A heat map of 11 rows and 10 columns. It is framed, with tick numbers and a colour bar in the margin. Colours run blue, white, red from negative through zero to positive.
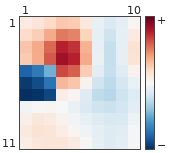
Ninth with the lowest average: middle left. Average level on the scale: 50%. Odd patch: lower, in the middle left. Odd rows or columns: none.
